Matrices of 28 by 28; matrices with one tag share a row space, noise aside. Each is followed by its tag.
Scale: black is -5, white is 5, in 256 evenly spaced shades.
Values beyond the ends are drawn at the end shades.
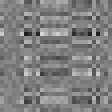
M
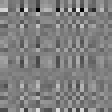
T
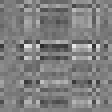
M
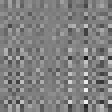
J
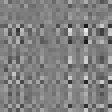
J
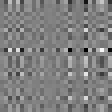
J
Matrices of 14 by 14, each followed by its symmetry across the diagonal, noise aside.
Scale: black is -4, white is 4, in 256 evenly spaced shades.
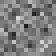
symmetric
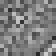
symmetric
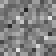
symmetric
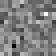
antisymmetric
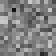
neither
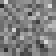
antisymmetric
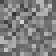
symmetric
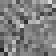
antisymmetric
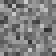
neither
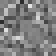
symmetric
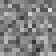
neither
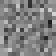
neither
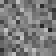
neither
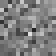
antisymmetric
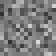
neither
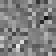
antisymmetric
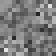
symmetric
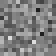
antisymmetric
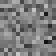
neither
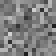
symmetric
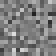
antisymmetric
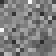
symmetric
